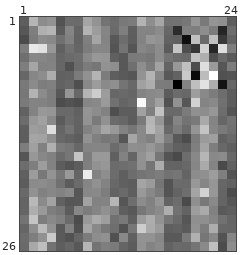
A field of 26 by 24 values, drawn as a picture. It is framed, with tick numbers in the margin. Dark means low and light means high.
Slope: none. Odd rows or columns: none. Average level on the scale: 50%. Stripes: upright, repeating 4 times. Roughest part: top right. Odd patch: rougher, in the top right.
